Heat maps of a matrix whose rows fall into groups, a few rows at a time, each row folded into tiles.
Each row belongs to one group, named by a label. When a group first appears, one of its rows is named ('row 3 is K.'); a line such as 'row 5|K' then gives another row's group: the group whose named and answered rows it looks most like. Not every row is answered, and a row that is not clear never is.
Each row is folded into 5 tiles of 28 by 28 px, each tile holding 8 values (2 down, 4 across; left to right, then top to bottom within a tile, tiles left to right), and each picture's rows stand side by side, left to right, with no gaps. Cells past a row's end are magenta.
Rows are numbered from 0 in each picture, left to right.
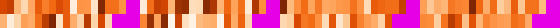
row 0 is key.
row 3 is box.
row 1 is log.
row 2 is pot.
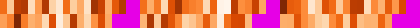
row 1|box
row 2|pot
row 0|pot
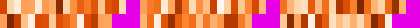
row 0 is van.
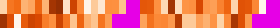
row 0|box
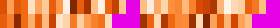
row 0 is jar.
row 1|box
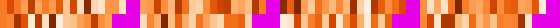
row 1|log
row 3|box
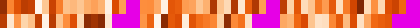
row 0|jar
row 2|pot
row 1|box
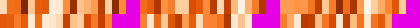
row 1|jar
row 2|box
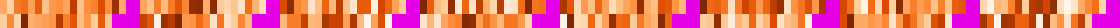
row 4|key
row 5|pot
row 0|log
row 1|box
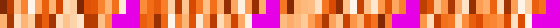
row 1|jar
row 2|key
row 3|jar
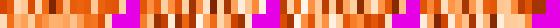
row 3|pot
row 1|jar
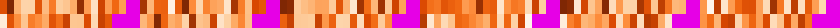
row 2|key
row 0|key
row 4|key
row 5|box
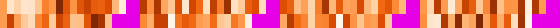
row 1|jar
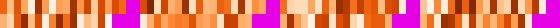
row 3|box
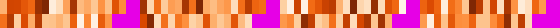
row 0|log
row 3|jar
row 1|van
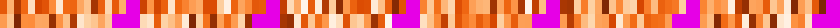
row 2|van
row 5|pot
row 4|key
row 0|pot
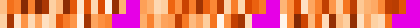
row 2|pot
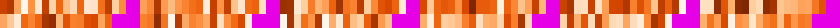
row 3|jar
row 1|jar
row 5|log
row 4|van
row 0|key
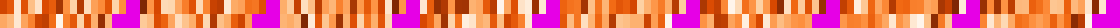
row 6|van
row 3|log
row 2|log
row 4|jar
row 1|pot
